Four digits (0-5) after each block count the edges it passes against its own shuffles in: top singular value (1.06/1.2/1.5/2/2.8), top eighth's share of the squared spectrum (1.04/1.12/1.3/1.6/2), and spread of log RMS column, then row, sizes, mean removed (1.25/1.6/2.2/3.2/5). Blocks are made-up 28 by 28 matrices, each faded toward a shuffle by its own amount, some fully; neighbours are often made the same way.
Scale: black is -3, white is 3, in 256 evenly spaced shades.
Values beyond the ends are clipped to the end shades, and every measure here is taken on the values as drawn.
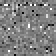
2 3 0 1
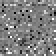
1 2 0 0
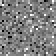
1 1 0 0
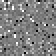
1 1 0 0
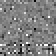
3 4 0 2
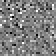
2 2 0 1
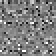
2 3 0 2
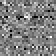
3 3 0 2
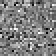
2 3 0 2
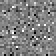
1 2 0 1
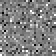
1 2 0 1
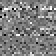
3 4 0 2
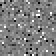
1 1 0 0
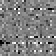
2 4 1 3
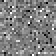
1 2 0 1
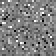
0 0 0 0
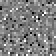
0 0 0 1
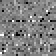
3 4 0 2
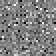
1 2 0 0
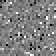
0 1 0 0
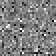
2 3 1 1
